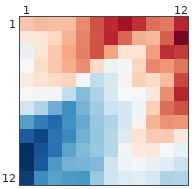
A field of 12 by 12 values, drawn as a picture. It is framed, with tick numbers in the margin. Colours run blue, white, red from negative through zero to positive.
No lone cell stands out from its neighbours. The bottom left is the ninth with the lowest average. The halves do not mirror each other. The field climbs toward the top right. The ninth with the highest average is the top right. Streaks slant up to the right.
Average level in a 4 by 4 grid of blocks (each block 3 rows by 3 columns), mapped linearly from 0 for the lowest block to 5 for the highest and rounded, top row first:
3 5 5 5 | 3 3 3 4 | 1 1 2 4 | 0 1 2 2
